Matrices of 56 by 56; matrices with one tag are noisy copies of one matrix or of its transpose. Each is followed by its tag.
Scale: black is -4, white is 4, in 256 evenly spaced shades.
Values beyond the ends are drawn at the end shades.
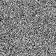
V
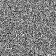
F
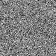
V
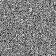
F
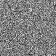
F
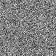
V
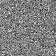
F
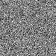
V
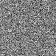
F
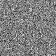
F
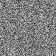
V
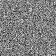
F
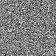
F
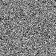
V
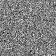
F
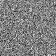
F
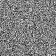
F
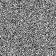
V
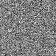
F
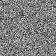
V
